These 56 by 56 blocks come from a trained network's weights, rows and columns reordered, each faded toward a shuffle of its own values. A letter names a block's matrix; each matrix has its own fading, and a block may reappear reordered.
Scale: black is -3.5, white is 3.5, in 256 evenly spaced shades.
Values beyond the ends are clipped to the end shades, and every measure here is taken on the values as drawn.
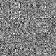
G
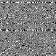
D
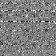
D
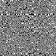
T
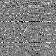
D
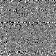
T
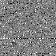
T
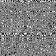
D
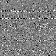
T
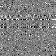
D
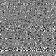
D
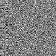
G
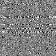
D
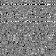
D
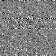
T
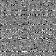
D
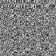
G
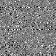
T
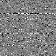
T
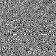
T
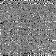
D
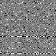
D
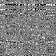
D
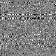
D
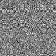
G
